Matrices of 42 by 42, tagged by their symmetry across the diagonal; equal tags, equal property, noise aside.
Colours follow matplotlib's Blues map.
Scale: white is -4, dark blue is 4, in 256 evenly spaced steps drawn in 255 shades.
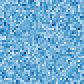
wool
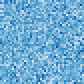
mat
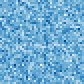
mat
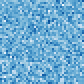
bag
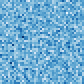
bag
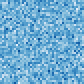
bag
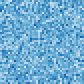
mat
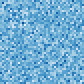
wool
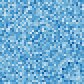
wool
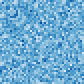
wool
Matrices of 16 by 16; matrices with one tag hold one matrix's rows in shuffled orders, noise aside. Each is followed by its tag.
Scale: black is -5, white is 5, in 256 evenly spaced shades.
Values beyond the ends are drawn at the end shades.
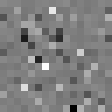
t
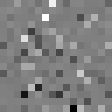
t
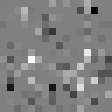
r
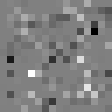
r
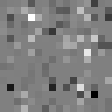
r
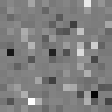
r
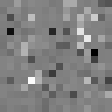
r
